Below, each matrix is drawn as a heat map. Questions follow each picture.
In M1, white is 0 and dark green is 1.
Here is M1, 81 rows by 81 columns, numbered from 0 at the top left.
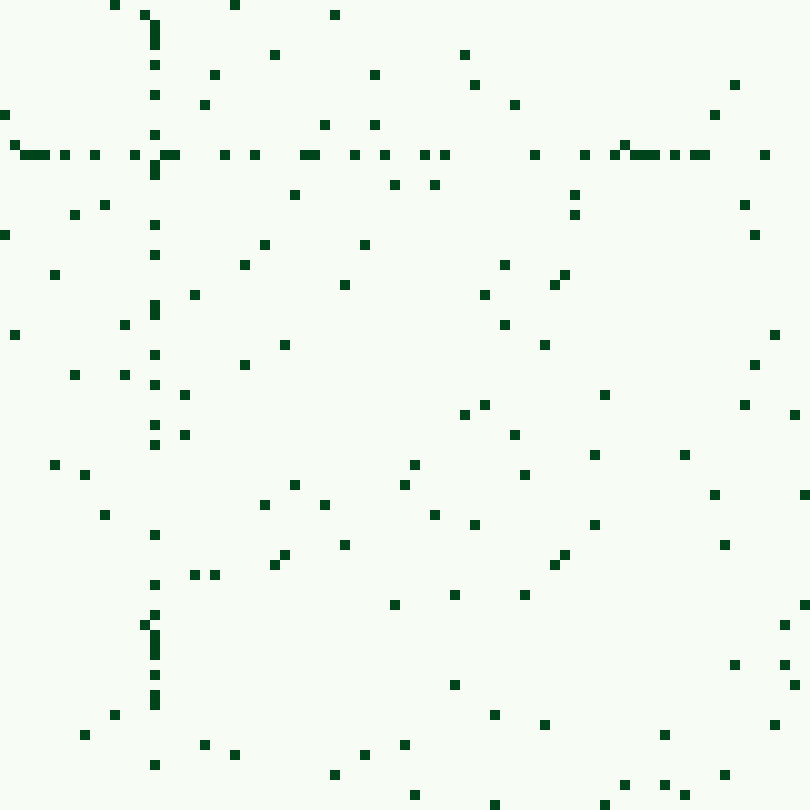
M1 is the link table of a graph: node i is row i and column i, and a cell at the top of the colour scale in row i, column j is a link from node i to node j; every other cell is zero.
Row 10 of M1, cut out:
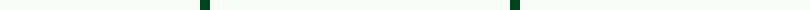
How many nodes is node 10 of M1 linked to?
2
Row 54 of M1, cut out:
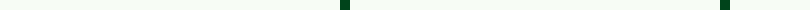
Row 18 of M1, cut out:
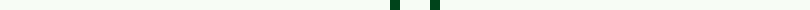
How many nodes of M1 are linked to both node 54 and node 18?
0
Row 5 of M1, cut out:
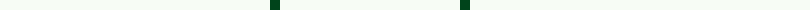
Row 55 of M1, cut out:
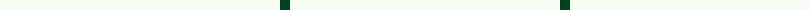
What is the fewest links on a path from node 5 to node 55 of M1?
3
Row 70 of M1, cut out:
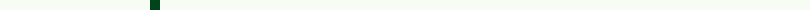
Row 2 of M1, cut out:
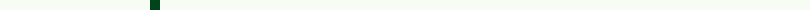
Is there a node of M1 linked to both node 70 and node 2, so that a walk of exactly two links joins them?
yes
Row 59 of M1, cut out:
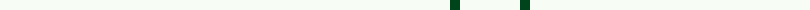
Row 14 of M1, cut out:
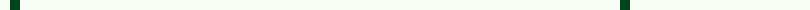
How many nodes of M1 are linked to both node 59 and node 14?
0
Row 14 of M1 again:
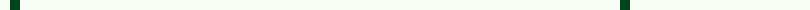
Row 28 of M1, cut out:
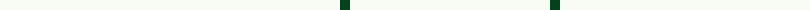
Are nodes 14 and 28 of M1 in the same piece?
yes
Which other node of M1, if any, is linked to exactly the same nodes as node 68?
none
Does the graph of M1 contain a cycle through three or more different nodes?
yes
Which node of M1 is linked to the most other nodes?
node 15
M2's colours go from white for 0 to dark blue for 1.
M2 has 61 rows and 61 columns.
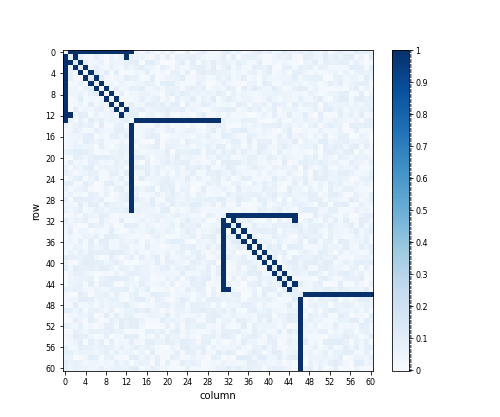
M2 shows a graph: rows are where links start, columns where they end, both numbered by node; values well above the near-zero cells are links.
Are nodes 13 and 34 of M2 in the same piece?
no
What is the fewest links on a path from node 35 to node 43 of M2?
2
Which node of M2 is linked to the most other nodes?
node 13
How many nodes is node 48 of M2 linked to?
1
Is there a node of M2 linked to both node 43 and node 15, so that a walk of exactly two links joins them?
no
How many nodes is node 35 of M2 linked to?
3
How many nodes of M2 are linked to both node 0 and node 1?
2
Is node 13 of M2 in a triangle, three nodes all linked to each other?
no
